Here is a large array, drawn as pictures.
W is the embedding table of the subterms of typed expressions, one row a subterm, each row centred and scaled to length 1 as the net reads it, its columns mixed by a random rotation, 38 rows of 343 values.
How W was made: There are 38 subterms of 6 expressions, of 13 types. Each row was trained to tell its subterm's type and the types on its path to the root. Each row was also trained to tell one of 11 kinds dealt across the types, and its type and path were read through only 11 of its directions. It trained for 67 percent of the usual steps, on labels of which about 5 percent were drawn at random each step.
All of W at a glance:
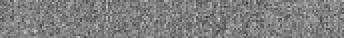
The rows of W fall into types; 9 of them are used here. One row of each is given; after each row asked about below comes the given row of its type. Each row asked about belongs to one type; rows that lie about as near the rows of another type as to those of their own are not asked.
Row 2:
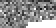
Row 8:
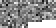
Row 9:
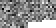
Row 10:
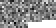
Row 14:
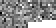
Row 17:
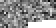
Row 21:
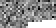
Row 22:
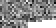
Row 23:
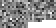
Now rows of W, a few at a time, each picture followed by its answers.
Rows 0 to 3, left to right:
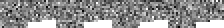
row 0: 2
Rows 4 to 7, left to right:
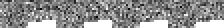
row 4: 2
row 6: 2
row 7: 23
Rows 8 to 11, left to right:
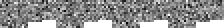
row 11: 23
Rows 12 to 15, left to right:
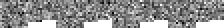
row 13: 22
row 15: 10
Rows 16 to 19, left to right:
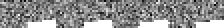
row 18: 2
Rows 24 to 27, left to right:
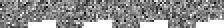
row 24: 22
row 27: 22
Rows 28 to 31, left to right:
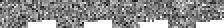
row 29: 23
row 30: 21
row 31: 22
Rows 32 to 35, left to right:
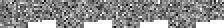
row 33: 8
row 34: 9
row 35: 8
